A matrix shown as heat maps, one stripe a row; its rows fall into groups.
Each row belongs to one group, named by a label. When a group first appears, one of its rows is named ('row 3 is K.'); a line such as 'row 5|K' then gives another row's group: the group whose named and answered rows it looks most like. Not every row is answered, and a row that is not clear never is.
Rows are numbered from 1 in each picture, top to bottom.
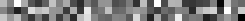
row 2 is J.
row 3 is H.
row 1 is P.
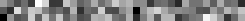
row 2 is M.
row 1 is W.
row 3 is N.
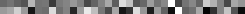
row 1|N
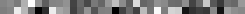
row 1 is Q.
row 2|P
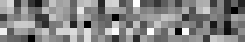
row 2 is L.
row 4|Q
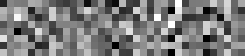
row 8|H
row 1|M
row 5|W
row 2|H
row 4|N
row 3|P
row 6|H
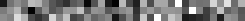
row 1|M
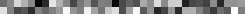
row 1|P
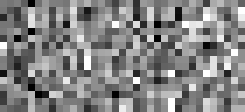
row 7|H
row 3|N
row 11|N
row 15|N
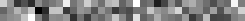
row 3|Q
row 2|P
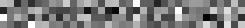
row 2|M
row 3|H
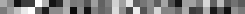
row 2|Q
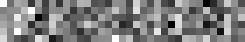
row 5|P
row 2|Q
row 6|W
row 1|H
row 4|H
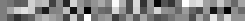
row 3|J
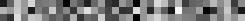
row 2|H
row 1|M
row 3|M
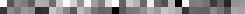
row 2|P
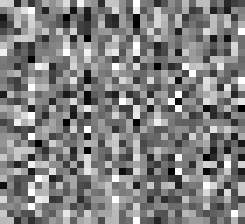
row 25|H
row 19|J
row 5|N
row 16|H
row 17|Q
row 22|Q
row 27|N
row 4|M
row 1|L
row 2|Q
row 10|W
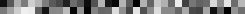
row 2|Q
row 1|M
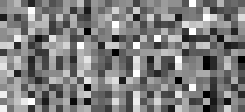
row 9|H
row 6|P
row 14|H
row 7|L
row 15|Q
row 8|P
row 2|Q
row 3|N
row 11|L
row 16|H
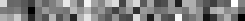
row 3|H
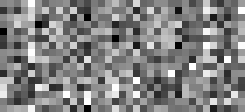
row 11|N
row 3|Q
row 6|P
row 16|Q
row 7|N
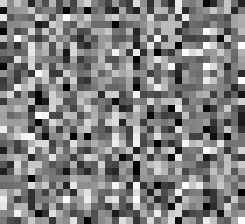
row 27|W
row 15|P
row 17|W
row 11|W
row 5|N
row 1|H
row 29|L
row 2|M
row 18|L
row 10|N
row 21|W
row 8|W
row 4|P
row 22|N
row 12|N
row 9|M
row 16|H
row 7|N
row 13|M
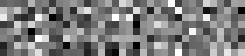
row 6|W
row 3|W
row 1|N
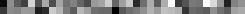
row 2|P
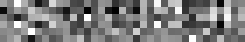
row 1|P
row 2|M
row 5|Q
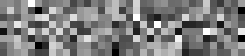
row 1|Q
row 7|P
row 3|W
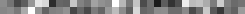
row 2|Q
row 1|W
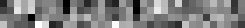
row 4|W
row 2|M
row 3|J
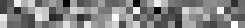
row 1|M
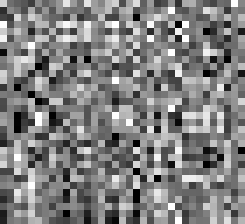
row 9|Q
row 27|Q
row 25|M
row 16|N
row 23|P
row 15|P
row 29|M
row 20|P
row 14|J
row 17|W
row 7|Q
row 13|W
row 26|W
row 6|L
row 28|M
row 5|H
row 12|W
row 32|M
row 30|N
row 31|M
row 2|N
